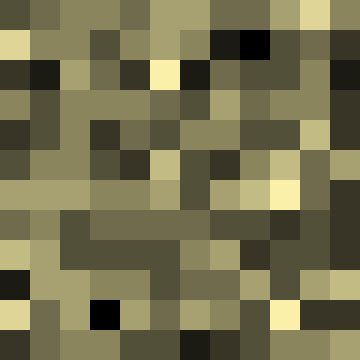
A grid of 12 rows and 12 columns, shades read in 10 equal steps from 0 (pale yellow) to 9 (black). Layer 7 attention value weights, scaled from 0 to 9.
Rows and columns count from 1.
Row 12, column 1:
7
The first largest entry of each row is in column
1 9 2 12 1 5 12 10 9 1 4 7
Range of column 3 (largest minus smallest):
3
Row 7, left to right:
3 3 3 4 4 3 6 3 2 0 5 7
